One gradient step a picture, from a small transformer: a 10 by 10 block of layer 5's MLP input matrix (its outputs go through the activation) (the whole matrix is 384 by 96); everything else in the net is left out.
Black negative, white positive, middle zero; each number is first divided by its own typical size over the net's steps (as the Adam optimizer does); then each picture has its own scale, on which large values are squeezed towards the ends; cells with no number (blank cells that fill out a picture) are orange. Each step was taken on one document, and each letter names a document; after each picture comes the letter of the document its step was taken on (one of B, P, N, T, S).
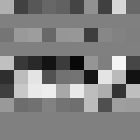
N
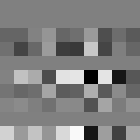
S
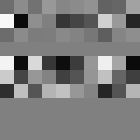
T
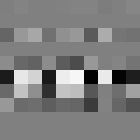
N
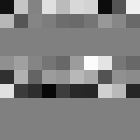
T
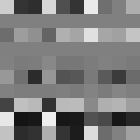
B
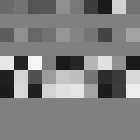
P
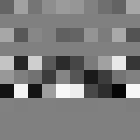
P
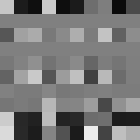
B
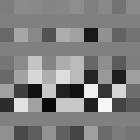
N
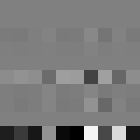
S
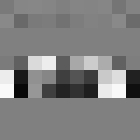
T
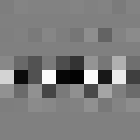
N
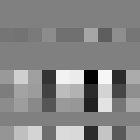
S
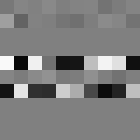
T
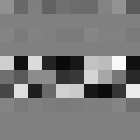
P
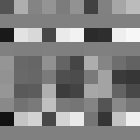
B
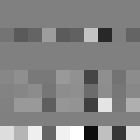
S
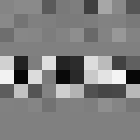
P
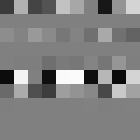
N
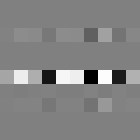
S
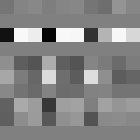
B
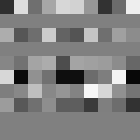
P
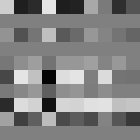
B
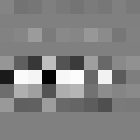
N
